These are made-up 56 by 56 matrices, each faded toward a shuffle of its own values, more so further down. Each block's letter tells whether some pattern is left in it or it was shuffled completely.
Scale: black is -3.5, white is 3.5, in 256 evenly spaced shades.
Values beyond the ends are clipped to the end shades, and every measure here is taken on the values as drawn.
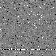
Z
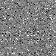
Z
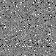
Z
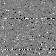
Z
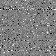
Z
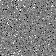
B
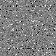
Z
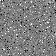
B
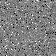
B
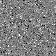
B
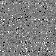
Z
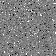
B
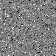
B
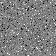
B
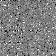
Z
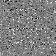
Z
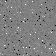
B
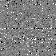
Z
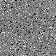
B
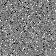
B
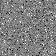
B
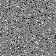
B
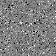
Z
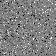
B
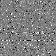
Z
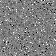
B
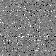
Z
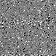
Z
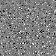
Z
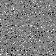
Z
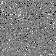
Z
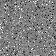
B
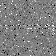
Z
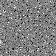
B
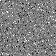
B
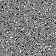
B
